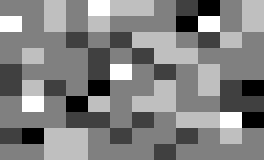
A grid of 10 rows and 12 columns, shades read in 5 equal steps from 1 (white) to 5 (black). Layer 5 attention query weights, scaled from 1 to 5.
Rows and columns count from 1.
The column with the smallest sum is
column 3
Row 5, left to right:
4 3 3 3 4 1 3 4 3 2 3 3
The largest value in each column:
4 5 4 5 5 4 4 4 5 5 4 5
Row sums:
33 31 36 35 36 40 35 37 38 35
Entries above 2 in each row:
7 7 9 9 10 9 8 9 9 10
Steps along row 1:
same down up down up same up up up down down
